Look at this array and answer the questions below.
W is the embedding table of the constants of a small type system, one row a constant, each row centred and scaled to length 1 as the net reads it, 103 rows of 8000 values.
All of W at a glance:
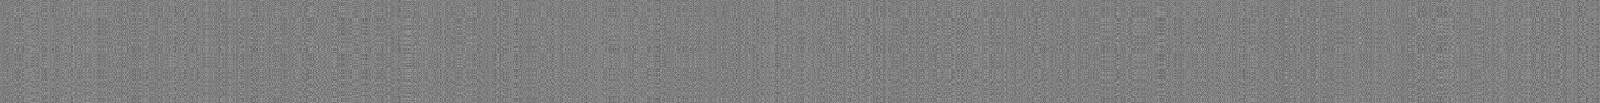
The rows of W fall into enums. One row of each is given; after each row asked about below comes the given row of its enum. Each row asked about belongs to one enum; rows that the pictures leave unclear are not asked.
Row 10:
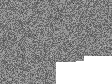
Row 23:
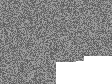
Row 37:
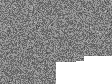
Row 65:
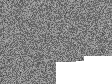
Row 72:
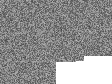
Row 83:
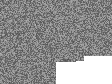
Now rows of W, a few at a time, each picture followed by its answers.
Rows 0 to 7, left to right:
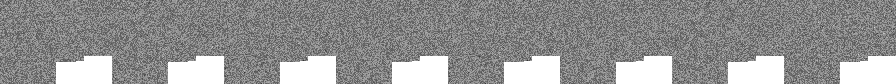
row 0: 83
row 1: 10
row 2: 65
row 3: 23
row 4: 65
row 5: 23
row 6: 10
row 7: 37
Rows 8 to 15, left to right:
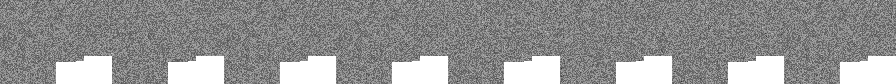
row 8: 10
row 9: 83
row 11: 10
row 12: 37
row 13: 65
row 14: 37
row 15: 10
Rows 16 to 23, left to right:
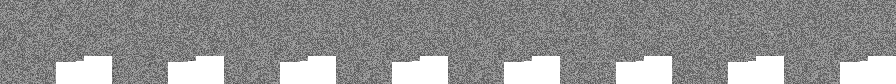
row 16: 10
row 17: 65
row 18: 23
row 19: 23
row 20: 23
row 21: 72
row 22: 37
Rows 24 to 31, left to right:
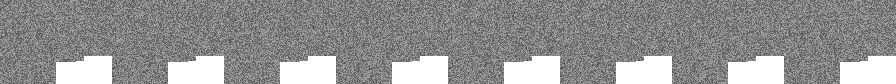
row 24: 83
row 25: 65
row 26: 72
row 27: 23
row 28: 65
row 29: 65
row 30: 23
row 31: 83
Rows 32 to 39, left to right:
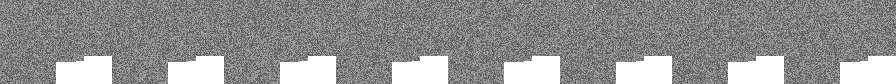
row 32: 37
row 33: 23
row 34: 23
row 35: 65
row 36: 10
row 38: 37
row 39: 83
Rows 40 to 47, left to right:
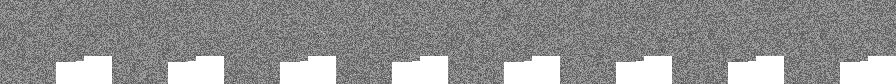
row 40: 10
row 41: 23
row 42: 37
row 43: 37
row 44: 10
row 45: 65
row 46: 83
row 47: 83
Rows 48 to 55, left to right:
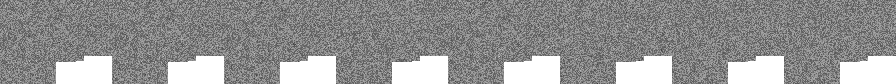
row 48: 10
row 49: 10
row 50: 10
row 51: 83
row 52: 10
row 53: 65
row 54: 23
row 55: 23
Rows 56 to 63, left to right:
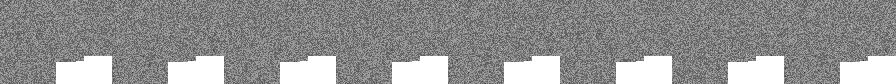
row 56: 83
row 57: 65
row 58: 23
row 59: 23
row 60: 65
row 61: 83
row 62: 37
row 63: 65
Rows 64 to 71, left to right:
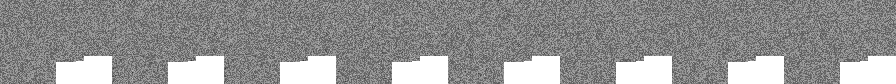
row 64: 23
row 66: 65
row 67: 37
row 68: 10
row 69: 83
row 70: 23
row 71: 83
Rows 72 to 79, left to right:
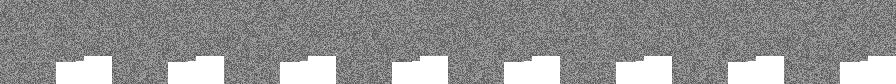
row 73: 23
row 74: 10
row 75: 83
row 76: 23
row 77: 72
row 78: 23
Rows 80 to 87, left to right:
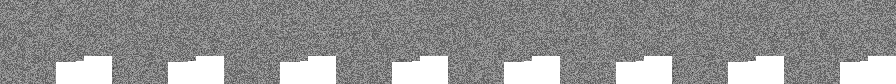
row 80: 10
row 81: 65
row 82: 37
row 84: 23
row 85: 72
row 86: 65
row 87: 83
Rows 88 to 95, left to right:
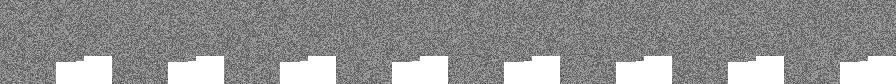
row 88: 10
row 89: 37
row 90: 10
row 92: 65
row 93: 65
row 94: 37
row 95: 23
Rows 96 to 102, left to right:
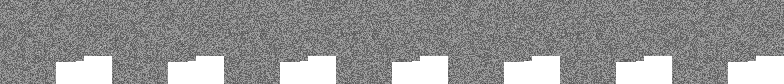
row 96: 10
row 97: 10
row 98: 83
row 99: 83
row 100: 65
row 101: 83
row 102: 10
